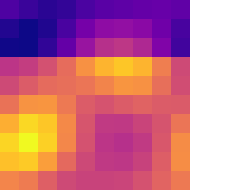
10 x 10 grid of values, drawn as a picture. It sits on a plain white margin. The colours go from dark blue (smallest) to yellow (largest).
The top left is the ninth with the lowest average. The bottom part is higher, past a seam about 30% of the way down. The top left is the smoothest part. Overall the values sit about 50% of the way up the scale. The ninth with the highest average is the bottom left.
